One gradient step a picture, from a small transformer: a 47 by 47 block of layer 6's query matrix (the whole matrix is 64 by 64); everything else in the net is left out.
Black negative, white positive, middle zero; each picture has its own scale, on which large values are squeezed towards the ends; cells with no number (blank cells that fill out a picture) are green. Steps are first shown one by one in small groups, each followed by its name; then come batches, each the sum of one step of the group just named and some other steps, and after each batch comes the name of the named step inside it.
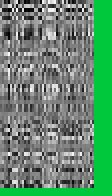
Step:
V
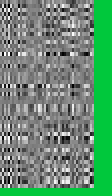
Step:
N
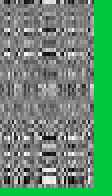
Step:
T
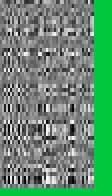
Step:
T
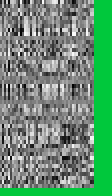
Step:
N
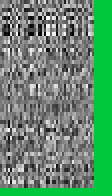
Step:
V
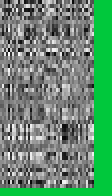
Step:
V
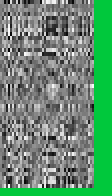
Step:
T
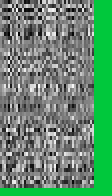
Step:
V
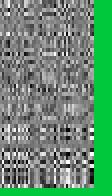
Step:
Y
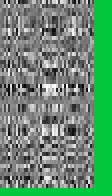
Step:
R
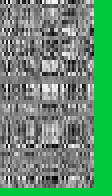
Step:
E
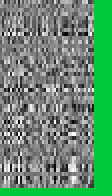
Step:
R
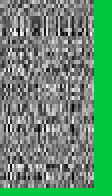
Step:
R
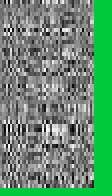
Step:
E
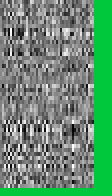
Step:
E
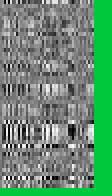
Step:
E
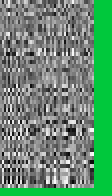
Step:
Y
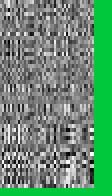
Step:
Y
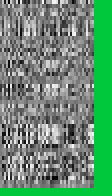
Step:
E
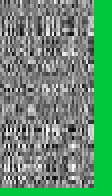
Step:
E
